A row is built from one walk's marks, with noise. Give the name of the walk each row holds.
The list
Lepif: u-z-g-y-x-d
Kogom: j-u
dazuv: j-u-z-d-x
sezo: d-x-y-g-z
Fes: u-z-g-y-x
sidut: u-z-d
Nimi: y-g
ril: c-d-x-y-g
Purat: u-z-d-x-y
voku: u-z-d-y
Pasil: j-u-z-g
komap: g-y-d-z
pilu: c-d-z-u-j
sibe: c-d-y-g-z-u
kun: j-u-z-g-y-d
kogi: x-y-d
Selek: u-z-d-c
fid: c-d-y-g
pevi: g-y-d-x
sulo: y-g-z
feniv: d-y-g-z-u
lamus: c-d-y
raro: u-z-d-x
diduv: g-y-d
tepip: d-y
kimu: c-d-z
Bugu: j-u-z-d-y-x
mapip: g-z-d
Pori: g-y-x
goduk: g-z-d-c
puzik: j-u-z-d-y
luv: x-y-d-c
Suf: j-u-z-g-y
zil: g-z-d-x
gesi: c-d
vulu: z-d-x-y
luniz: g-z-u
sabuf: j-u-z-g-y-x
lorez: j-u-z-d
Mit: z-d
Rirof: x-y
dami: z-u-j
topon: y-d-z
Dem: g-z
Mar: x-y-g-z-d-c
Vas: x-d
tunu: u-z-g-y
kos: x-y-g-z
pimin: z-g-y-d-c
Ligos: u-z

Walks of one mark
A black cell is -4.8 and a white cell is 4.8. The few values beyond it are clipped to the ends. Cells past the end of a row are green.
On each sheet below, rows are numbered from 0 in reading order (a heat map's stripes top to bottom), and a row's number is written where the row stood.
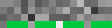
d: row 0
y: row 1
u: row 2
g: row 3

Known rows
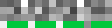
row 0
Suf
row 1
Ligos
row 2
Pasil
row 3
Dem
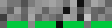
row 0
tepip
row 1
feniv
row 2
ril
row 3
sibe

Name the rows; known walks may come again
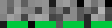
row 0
sezo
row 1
Mar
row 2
lamus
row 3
luv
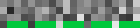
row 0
diduv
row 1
vulu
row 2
pilu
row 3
tepip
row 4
lorez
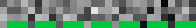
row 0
Dem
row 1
Pori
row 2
kos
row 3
Bugu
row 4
Nimi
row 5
ril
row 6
kogi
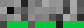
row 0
fid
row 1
Lepif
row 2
pevi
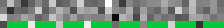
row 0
goduk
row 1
Ligos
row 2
tunu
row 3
Suf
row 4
Rirof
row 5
feniv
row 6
puzik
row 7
zil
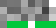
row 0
sulo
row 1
Pasil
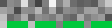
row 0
luniz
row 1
sabuf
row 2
Mit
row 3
Fes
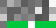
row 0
sibe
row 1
dami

